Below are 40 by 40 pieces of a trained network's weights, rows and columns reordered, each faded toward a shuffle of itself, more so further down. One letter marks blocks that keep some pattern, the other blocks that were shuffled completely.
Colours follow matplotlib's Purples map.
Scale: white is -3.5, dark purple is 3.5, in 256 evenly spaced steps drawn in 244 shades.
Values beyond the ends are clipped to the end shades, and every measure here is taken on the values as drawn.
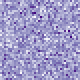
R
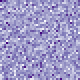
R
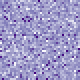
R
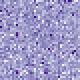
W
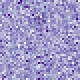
W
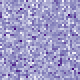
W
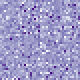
W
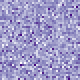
W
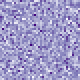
R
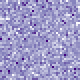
R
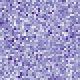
R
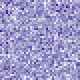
R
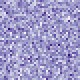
R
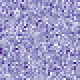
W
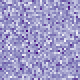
R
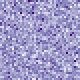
R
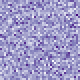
R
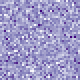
R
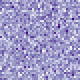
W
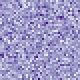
R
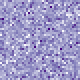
R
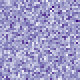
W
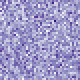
R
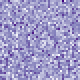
W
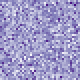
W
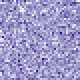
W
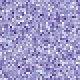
R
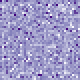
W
